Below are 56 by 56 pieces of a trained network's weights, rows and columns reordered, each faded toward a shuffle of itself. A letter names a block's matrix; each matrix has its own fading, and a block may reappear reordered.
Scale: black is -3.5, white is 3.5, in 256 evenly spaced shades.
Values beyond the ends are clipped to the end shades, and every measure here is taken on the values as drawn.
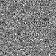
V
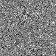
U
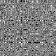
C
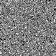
U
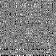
C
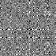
C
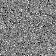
U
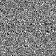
V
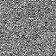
V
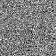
V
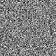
V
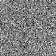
V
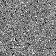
U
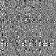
C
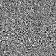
V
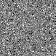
U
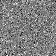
U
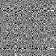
C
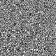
V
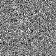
V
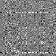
C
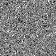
U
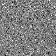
U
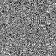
V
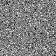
U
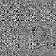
C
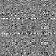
C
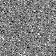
U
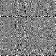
C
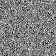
U
